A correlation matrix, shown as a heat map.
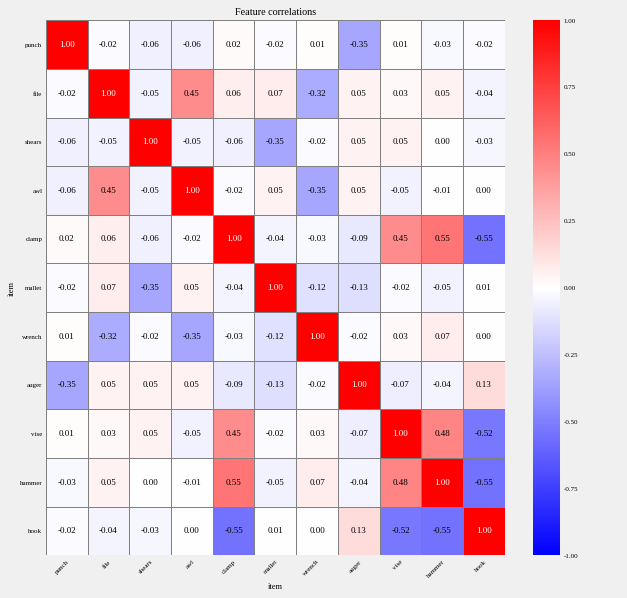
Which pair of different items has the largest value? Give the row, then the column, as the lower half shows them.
hammer, clamp
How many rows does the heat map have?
11
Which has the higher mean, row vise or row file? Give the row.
vise
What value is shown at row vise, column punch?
0.01
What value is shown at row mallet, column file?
0.07
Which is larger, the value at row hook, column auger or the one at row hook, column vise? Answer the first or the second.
the first
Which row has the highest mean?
hammer
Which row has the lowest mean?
hook
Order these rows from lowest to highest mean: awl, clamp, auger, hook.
hook, auger, awl, clamp
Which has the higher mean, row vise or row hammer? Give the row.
hammer
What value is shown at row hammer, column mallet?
-0.05
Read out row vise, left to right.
0.01 0.03 0.05 -0.05 0.45 -0.02 0.03 -0.07 1.00 0.48 -0.52
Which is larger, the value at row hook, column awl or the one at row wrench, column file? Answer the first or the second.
the first
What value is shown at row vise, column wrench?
0.03
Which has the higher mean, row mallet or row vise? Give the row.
vise
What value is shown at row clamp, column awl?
-0.02
